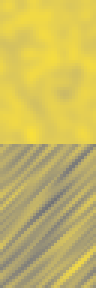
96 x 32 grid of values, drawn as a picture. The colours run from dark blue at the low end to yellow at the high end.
The table splits into 2 rows of 1 panel. Panel 1,1: very high, blotchy, faint in contrast. Panel 2,1: high, slanting up to the right.
